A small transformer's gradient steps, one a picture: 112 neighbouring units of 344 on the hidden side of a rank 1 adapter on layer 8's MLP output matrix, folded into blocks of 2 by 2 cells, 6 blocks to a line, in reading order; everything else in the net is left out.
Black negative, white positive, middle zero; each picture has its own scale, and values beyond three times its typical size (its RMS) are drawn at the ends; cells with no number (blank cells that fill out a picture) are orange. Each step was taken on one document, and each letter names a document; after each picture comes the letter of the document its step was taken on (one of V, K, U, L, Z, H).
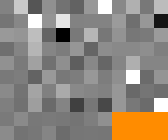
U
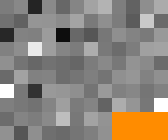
U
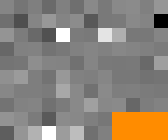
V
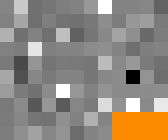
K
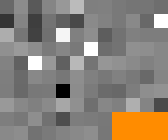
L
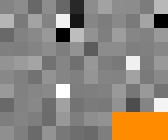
U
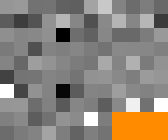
K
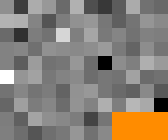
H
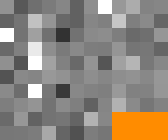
K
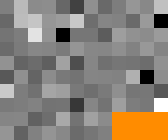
U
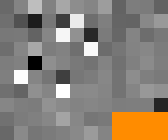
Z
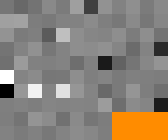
H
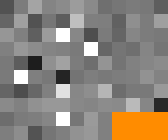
Z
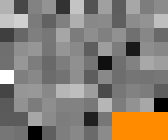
H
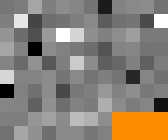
U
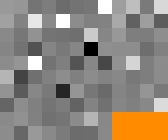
Z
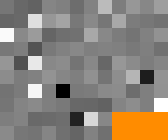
K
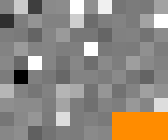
L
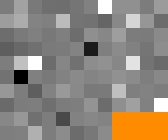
Z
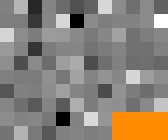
U
